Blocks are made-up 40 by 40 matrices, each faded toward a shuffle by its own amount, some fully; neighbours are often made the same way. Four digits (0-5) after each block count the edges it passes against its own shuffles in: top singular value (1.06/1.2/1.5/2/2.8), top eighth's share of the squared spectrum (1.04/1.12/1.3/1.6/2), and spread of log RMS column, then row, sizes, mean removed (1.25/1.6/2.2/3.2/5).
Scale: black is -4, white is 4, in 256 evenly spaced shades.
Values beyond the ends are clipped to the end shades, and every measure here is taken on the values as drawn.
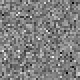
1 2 0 0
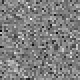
0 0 0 0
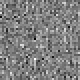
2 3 0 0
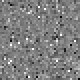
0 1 1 0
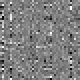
3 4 3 0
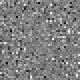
0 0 0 0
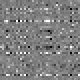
4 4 1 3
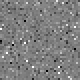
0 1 0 0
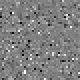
0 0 0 1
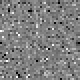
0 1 0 0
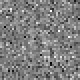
2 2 0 0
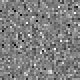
0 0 0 0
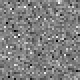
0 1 0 0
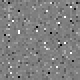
1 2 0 0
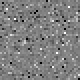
1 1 0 0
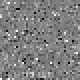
2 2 0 1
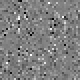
2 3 1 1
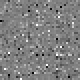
3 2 1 1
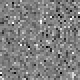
2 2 1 0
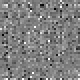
4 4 2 1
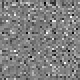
3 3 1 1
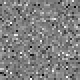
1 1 0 0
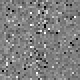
1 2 1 0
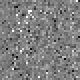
0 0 1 0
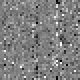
2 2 2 0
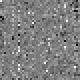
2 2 2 0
